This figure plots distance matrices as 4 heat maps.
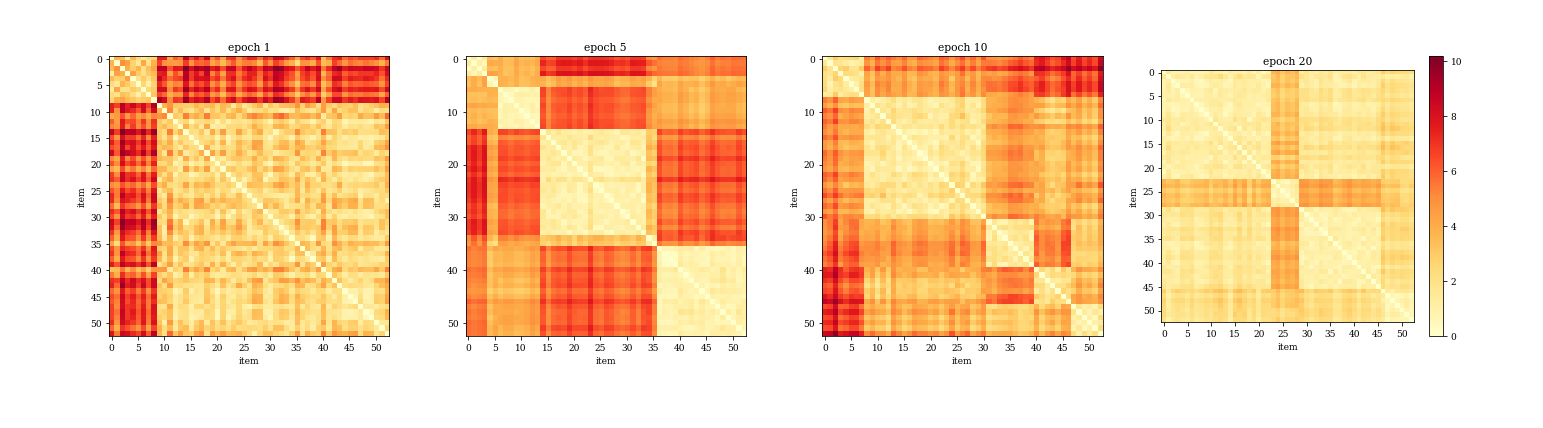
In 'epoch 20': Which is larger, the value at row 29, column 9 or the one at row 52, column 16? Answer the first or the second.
the second
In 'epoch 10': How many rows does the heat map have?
53
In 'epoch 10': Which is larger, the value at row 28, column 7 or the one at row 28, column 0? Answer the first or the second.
the second
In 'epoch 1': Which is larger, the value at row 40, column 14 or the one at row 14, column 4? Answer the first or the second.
the second
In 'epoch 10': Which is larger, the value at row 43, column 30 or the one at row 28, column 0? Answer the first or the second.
the second
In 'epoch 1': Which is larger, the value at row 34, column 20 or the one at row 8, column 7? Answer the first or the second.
the second
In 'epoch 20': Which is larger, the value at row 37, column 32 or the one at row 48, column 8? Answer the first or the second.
the second
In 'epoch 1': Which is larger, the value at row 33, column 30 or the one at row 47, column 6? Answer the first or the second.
the second
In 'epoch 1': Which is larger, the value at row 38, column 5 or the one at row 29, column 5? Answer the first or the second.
the second
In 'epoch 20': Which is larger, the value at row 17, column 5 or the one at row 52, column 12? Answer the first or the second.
the second
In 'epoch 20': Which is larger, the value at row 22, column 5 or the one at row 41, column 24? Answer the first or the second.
the second
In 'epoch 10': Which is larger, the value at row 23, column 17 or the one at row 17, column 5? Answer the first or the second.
the second
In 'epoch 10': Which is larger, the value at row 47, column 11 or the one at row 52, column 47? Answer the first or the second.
the first
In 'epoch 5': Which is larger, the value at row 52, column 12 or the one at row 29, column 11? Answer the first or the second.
the second
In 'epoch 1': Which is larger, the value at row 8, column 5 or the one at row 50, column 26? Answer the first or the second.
the first
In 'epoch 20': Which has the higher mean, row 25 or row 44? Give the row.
25
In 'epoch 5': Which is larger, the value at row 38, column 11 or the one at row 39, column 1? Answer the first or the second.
the second
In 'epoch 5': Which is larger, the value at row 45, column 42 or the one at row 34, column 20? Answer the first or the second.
the second
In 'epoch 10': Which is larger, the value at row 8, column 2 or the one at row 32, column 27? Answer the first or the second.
the first
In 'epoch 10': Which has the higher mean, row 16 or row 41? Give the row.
41
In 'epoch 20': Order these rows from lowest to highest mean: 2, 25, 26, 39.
2, 39, 25, 26
